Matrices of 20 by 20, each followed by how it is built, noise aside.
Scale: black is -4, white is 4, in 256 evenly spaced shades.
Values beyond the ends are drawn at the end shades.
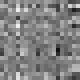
low rank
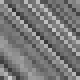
Toeplitz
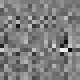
low rank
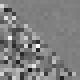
lower triangular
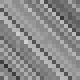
Toeplitz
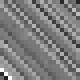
Toeplitz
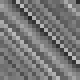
Toeplitz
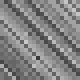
Toeplitz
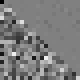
lower triangular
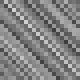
Toeplitz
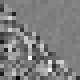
lower triangular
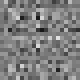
low rank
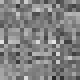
low rank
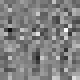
low rank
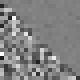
lower triangular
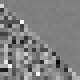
lower triangular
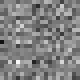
low rank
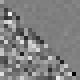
lower triangular
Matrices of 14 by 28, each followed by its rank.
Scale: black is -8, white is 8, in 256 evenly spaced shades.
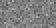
full rank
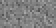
full rank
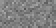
full rank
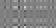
one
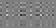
one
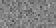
full rank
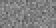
full rank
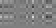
one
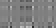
one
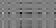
one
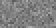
full rank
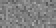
full rank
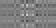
one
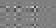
one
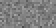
full rank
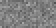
full rank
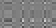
one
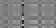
one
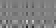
one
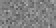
full rank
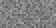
full rank
